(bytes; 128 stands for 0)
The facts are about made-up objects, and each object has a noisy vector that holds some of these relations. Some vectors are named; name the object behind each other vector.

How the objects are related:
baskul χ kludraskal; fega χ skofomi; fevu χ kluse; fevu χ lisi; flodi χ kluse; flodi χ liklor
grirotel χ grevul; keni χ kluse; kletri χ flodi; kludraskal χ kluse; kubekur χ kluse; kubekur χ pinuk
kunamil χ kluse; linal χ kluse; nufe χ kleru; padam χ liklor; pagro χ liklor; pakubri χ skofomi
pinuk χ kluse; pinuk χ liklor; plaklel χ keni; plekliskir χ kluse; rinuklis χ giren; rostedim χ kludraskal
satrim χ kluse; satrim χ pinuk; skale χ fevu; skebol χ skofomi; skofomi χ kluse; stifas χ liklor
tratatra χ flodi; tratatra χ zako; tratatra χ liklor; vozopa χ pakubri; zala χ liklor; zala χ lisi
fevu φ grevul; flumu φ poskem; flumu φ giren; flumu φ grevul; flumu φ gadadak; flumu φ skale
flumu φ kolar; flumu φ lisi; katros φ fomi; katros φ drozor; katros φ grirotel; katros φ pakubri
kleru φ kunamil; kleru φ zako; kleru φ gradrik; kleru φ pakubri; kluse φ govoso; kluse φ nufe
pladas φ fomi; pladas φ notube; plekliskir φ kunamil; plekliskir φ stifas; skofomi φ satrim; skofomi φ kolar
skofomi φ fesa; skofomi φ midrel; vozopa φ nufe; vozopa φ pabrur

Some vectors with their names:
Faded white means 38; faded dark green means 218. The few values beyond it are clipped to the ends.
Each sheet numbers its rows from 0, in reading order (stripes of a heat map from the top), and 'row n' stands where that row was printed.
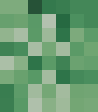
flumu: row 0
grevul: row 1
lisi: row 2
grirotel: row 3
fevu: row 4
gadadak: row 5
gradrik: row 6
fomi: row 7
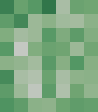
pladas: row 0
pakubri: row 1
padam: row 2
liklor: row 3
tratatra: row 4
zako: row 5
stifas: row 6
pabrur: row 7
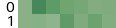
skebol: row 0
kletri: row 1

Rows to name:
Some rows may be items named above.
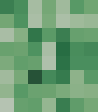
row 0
grirotel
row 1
kunamil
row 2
fevu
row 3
giren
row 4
kolar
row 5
skofomi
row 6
linal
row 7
satrim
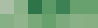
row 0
fevu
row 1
pinuk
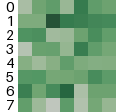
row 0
skale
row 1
flumu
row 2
nufe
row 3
satrim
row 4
flodi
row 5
rinuklis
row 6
katros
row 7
stifas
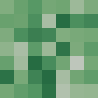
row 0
kludraskal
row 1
giren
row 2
vozopa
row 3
lisi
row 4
kluse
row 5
kleru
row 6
plekliskir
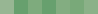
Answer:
kubekur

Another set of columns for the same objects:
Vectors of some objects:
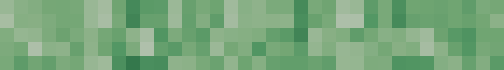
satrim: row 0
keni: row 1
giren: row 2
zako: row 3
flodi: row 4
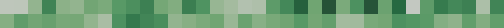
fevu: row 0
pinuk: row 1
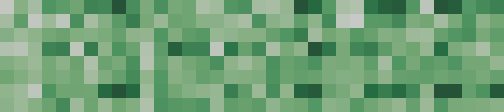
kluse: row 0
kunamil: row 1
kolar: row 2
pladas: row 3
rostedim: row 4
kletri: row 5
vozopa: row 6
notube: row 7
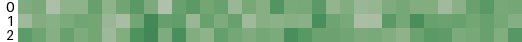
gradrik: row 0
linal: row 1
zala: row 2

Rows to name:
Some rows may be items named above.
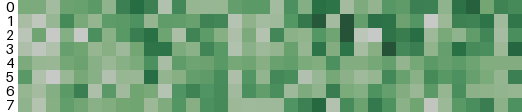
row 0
nufe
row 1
flumu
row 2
plekliskir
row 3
skofomi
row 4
grirotel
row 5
pakubri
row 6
fomi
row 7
grevul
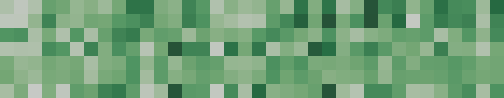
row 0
skofomi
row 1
fevu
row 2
stifas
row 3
katros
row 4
skale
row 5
rinuklis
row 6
kleru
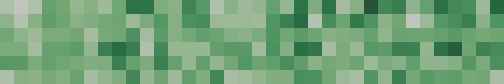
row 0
skofomi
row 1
grevul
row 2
rinuklis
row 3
nufe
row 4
liklor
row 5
kludraskal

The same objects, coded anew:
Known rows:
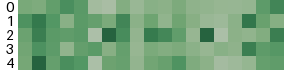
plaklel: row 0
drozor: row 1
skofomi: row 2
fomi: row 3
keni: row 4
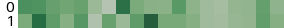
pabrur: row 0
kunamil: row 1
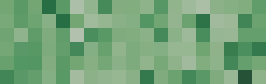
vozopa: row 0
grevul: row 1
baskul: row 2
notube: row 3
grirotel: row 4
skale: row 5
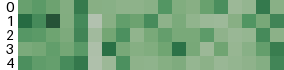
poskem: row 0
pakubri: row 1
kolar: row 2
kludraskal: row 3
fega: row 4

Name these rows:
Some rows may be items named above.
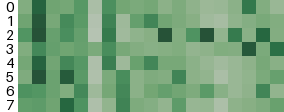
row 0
kleru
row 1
plekliskir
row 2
fevu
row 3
pladas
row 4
plekliskir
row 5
kluse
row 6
kolar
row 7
vozopa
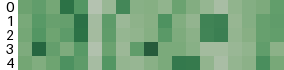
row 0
vozopa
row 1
flumu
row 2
flumu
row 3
kunamil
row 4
flodi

